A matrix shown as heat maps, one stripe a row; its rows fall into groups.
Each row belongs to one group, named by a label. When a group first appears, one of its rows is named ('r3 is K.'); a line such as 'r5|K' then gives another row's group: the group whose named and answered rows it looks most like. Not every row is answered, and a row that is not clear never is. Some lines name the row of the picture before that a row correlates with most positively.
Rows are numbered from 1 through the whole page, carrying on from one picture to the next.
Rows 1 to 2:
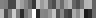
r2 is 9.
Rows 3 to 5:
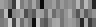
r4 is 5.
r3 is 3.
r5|3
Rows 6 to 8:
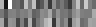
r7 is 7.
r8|7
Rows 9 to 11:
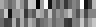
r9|9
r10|5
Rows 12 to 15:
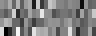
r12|3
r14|3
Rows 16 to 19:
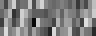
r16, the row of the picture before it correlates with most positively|13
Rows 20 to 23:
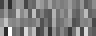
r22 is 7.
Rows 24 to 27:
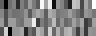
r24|7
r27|5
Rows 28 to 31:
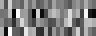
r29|3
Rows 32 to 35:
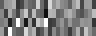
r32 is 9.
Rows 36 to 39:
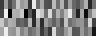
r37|5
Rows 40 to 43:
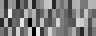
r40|7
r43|3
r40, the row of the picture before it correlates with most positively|38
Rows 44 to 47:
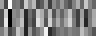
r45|5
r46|5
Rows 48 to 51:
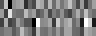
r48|5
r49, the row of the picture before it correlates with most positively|44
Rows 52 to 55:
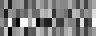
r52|5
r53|7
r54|9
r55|5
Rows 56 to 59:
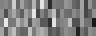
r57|9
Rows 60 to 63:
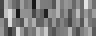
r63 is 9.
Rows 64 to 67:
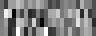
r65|3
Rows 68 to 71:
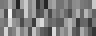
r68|9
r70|3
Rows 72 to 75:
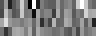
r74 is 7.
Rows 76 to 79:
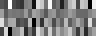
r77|9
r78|7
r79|5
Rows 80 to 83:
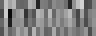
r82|5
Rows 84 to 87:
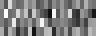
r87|7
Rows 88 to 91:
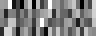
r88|3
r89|7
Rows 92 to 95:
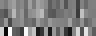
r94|5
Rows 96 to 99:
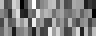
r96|9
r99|3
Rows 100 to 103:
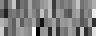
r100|7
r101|7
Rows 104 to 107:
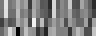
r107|9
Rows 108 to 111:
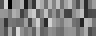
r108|5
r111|3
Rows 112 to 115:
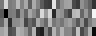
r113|7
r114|5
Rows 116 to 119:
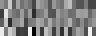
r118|5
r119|7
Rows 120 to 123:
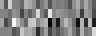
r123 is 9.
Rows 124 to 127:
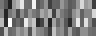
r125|7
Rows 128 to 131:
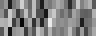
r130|3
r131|5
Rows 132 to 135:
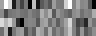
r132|3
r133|7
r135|5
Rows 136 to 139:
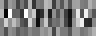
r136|7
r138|9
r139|7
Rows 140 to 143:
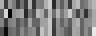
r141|5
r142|7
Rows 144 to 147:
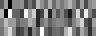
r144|5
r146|9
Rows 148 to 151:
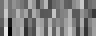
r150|5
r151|5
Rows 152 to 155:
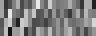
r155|5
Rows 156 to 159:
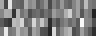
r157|3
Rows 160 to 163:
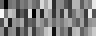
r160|7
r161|7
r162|5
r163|7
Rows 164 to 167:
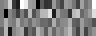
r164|9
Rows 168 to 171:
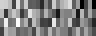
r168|3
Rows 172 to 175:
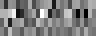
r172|7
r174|5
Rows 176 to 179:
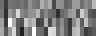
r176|7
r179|9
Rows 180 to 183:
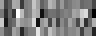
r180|9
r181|3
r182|9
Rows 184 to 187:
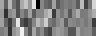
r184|9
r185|7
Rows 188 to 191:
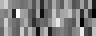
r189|3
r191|9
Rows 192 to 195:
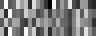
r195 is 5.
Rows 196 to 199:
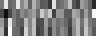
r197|7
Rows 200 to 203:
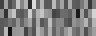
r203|5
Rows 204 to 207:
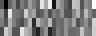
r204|7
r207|9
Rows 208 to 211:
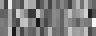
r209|3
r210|9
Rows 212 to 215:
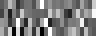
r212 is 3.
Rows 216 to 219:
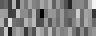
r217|3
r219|5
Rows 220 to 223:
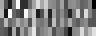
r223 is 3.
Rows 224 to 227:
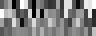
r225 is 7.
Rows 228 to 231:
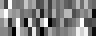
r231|3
